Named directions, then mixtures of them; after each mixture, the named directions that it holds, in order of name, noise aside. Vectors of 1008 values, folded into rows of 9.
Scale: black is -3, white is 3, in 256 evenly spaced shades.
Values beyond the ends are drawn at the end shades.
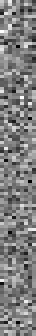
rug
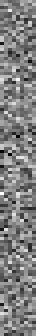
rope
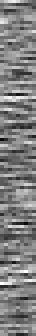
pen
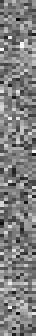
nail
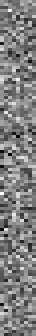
rope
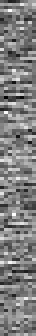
pen, rope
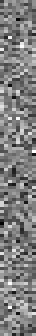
nail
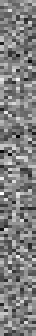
rope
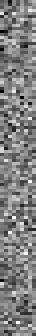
nail, rug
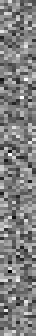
rope, rug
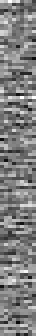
pen, rug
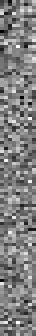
rug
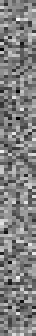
nail, rope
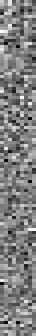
rug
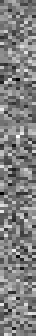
nail, rope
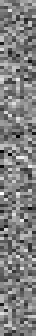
rope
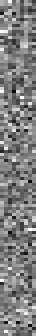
nail, rug
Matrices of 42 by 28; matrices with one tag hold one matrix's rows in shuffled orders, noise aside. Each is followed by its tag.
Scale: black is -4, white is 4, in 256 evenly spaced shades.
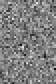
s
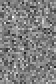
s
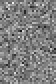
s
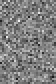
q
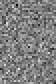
q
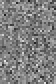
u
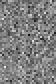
u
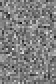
s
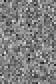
u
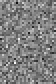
q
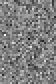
u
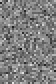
s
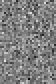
u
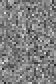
u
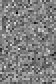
q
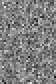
u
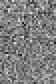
s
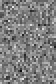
s
